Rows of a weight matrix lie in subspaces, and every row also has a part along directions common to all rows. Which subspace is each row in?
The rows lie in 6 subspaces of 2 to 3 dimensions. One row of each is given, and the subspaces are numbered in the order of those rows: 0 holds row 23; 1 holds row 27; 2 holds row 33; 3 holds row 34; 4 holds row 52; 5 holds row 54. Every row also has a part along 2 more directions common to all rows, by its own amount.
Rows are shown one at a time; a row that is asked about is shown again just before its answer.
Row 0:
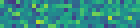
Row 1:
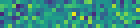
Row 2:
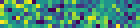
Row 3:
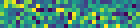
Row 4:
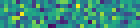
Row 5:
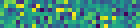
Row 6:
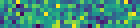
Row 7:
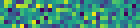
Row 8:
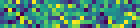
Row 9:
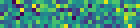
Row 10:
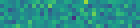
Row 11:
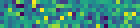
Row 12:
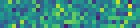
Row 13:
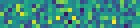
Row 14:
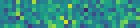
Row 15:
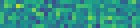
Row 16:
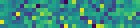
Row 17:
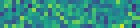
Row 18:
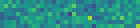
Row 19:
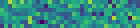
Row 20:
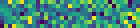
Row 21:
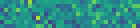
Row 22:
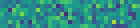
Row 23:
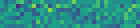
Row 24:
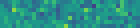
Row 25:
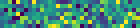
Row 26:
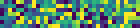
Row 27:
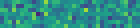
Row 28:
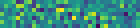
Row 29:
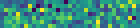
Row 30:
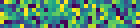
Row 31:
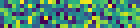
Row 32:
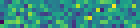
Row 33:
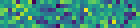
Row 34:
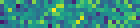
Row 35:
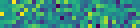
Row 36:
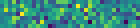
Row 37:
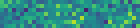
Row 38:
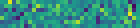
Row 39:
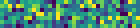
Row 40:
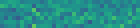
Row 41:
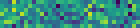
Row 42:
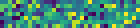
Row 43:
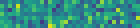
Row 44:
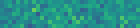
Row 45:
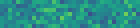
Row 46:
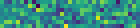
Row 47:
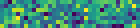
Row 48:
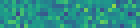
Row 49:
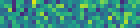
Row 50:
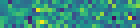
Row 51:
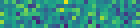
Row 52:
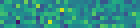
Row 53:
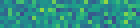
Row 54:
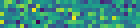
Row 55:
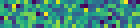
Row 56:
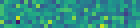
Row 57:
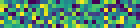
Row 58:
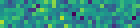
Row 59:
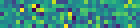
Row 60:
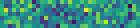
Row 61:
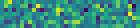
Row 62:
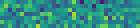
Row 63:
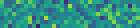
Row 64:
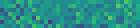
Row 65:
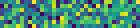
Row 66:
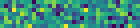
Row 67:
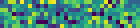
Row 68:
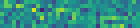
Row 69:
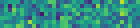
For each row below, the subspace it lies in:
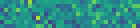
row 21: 4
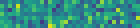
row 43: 3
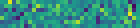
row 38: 0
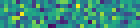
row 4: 3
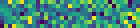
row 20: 2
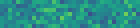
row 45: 2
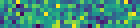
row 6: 1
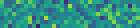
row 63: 2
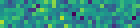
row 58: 5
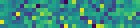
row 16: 5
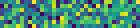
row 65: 1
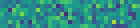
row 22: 3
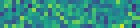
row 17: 0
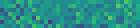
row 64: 4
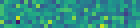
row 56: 4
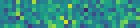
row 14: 3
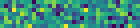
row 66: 1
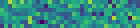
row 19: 2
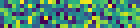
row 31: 2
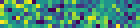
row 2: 3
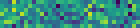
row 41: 0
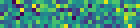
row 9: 0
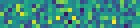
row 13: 3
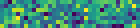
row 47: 5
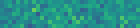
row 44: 3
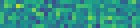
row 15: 1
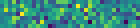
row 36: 3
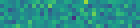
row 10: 0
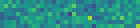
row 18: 5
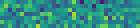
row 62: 5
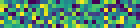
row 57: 4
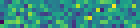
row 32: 5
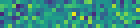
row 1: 5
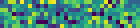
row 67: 2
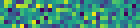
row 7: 0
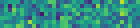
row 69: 1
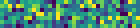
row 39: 1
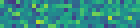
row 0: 2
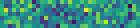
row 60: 2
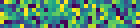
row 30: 5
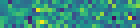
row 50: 2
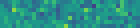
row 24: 1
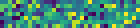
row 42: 5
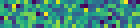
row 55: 1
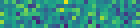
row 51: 5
